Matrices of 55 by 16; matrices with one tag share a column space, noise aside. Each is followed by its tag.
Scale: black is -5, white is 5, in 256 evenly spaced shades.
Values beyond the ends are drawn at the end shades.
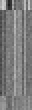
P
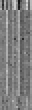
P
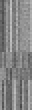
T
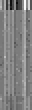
P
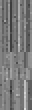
T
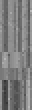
T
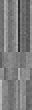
T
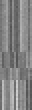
T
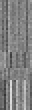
T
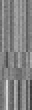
T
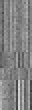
T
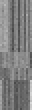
T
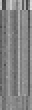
P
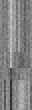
T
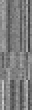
T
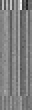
P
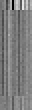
P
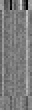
P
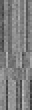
T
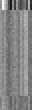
P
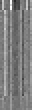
P
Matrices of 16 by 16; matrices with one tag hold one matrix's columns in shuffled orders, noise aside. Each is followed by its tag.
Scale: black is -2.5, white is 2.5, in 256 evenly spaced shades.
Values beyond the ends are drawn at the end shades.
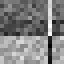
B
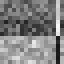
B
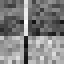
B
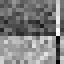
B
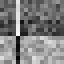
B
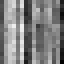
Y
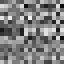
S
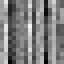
Y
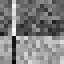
B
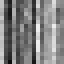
Y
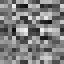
S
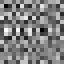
S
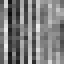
Y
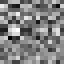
S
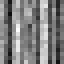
Y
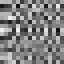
S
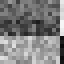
B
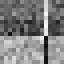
B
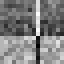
B
